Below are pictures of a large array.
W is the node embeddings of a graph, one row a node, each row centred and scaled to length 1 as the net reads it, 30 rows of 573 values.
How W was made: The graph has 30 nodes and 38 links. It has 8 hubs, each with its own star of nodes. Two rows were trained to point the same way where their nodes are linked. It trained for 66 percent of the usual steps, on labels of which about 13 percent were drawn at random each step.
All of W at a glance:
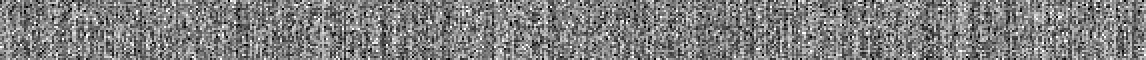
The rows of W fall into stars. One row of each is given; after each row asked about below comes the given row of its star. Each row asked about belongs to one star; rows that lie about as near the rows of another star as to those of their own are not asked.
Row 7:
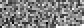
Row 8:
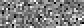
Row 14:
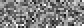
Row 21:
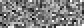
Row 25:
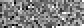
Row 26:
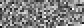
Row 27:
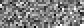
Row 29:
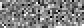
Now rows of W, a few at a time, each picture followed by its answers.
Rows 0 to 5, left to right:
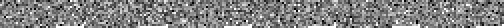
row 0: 21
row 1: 29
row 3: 27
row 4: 7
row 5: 29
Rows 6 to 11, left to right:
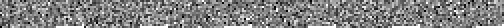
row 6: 7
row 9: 7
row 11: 21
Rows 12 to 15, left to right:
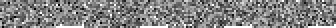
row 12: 8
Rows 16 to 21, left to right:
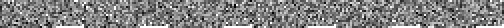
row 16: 25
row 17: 25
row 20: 8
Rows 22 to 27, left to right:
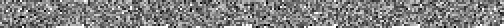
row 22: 26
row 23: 21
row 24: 26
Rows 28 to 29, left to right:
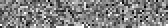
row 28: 14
